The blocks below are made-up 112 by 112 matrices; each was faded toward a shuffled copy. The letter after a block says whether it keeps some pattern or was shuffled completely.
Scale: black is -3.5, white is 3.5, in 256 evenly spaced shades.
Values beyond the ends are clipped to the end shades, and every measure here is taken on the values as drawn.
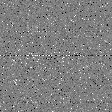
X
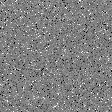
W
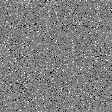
X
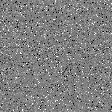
X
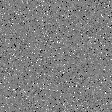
W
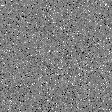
W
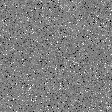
W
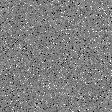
W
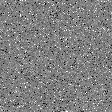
W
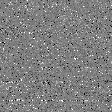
X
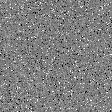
W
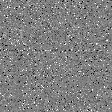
X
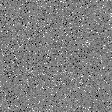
X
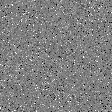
W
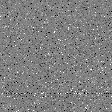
X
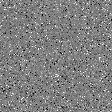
X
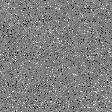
X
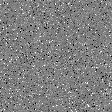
W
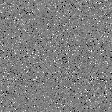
X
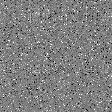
X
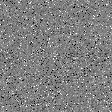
X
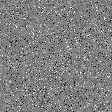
W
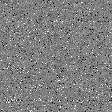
X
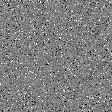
X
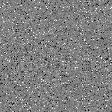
X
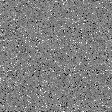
X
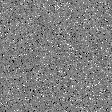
W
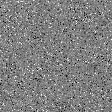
W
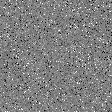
W
